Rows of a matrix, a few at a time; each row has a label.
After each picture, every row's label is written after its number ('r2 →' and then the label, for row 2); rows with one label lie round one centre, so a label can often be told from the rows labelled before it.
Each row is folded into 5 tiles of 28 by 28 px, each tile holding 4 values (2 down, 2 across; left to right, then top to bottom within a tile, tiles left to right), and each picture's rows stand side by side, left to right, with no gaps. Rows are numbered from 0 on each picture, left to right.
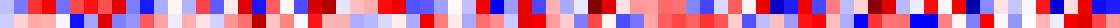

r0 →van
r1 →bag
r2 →van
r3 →bag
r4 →van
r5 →bag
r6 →van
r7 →bag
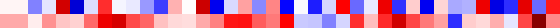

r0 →bag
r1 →bag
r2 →bag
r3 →bag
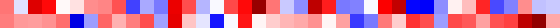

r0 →van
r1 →van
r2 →van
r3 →bag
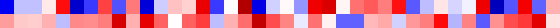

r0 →bag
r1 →bag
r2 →van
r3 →bag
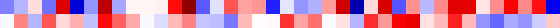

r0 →bag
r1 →van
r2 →bag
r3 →van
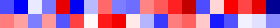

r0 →bag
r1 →van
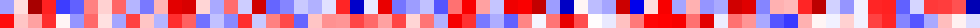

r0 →van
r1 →van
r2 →bag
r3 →van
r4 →bag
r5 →van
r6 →van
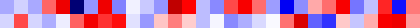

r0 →bag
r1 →van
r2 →bag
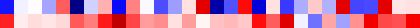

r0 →bag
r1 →bag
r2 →bag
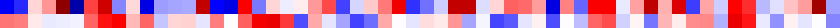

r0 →bag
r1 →bag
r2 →van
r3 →van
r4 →van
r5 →van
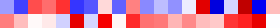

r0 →bag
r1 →bag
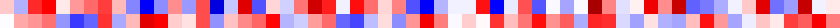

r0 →van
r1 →bag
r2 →van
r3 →bag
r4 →van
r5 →bag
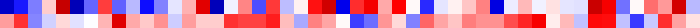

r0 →bag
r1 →bag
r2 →van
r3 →bag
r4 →van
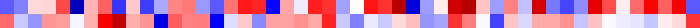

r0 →bag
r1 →van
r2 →van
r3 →van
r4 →van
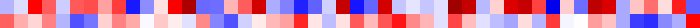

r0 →van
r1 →van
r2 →bag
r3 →van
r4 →van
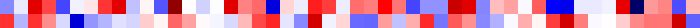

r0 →van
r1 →van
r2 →van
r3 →van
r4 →bag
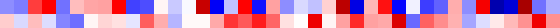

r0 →van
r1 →bag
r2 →bag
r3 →bag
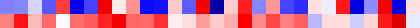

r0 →bag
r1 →bag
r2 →bag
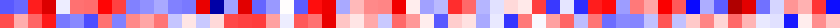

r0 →van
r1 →bag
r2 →van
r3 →van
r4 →van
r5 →van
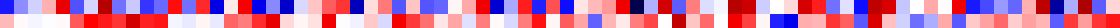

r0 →bag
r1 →bag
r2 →bag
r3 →bag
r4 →bag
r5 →van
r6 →van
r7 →bag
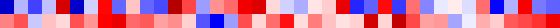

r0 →bag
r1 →van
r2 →bag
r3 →bag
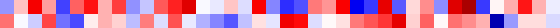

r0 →van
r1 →van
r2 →bag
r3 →van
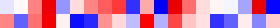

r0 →van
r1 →van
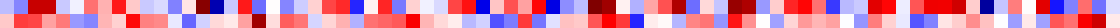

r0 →van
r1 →bag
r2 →bag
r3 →van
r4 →van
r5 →van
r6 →van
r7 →bag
